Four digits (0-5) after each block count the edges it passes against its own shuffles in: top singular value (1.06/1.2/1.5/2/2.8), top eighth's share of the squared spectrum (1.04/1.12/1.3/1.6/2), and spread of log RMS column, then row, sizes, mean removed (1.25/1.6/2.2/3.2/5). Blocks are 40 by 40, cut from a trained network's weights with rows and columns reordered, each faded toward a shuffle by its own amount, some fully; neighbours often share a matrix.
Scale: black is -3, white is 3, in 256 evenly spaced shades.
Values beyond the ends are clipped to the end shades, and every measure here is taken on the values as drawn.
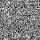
1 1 0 0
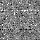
2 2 0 1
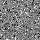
0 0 0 0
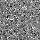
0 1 1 0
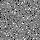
0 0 0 0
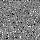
0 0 0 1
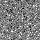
0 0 0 0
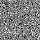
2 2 1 0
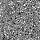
0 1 0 0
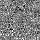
2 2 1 0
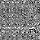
3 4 2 2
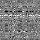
3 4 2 2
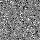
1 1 0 0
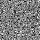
1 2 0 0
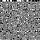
3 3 0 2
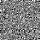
2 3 1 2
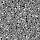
0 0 0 0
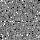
2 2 0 1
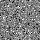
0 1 0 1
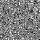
3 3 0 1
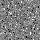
0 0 0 0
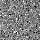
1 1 0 0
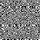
3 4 1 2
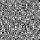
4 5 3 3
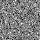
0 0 0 0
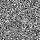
1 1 0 0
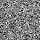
2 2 0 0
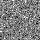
0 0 0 0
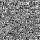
2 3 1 0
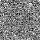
2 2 0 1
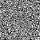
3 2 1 0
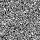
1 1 0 0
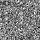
2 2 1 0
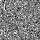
1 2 0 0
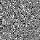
3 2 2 1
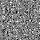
3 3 1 1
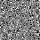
3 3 1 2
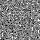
0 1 0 0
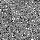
1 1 0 0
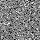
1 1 0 0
